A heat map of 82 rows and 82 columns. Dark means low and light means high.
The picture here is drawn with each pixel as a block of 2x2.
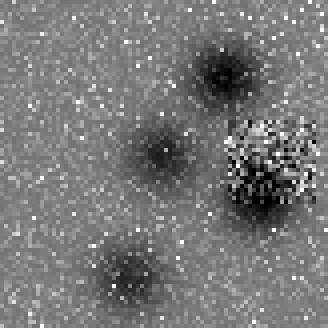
Four dips sink into the field. A few values lie far out on both sides of the bulk. No regular stripes run through it. The middle right is the roughest part. Neither half mirrors the other. In the middle right lies a patch that is rougher than the rest.
